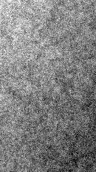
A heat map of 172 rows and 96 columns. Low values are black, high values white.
The ninth with the highest average is the top left. Values rise toward the top left. No row or column stands out. Neither half mirrors the other.
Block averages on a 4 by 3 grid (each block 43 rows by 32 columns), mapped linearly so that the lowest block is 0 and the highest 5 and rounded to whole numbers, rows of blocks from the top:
5 4 3 / 4 3 2 / 3 2 1 / 2 1 0
